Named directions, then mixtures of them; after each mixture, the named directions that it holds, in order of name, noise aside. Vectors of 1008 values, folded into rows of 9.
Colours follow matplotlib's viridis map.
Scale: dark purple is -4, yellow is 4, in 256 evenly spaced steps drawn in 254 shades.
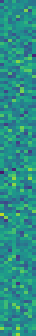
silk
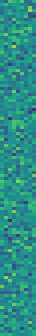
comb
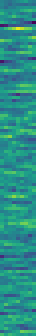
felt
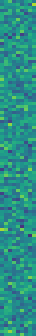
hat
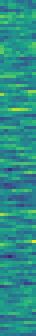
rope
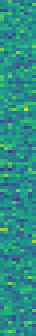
hat, rope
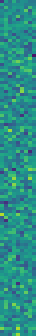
silk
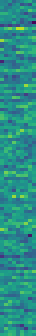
felt, hat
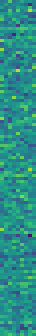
comb, felt, hat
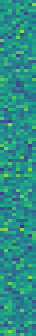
hat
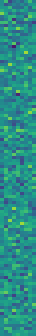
comb, felt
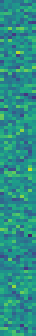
felt, hat, silk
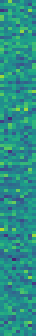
comb, hat, rope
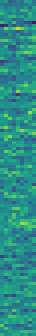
comb, felt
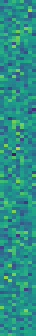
comb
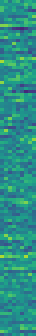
comb, felt, rope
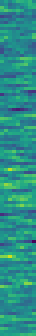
rope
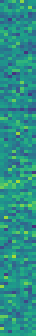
comb, rope, silk
